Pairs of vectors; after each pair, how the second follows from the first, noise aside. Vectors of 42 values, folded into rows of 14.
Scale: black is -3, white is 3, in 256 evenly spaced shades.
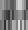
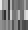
shuffled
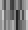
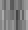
shrunk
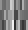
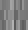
shrunk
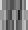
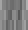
shrunk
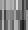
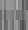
shrunk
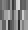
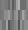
shrunk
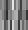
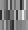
shuffled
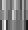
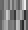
shuffled
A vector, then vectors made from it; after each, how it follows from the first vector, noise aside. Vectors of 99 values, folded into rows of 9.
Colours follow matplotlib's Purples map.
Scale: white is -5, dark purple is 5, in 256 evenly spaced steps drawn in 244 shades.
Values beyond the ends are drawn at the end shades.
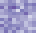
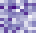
scaled up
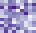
scaled up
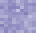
shrunk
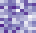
scaled up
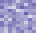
sign-scrambled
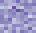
sign-scrambled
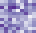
scaled up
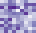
scaled up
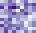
scaled up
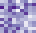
scaled up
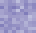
shrunk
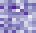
scaled up
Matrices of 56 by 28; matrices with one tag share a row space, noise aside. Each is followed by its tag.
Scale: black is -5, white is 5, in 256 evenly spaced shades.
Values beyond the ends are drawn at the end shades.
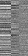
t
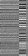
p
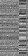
p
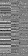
t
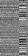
p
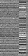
p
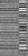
p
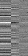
t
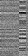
p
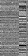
p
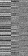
t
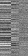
t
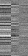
t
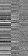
t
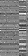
p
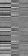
t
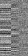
t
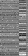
p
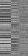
t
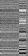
p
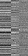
t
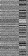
p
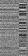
p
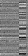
p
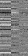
t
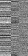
t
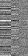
t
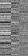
t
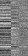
t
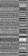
p
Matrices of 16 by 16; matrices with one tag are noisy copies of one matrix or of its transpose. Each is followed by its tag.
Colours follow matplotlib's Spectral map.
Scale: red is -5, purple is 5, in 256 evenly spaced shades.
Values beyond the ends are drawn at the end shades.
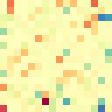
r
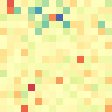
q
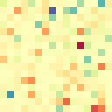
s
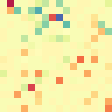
q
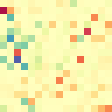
q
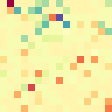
q
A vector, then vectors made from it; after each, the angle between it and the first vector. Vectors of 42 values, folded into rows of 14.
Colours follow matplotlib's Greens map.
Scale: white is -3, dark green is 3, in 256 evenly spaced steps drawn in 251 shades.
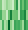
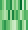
orthogonal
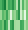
nearly opposite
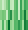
nearly parallel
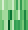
nearly parallel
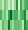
nearly parallel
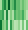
partly opposed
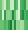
partly aligned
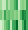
partly aligned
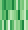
nearly opposite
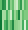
partly opposed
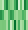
partly aligned
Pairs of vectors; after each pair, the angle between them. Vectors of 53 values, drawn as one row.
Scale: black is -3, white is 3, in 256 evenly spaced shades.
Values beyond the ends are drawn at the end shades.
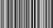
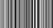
nearly parallel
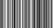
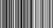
nearly opposite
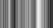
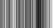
nearly opposite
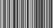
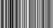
partly opposed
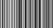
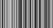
nearly parallel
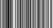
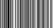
nearly parallel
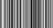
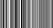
partly opposed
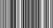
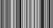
nearly opposite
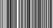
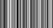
nearly opposite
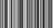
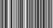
nearly parallel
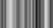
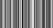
orthogonal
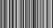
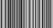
orthogonal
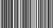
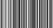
partly opposed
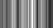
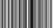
partly opposed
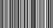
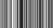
orthogonal
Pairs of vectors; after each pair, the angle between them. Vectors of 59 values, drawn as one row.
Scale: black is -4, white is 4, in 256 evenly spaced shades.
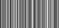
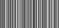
partly aligned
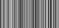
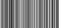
nearly opposite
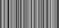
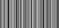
nearly parallel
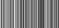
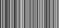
nearly opposite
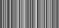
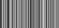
partly aligned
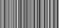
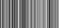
orthogonal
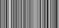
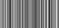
nearly opposite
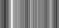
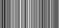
partly aligned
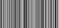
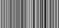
orthogonal
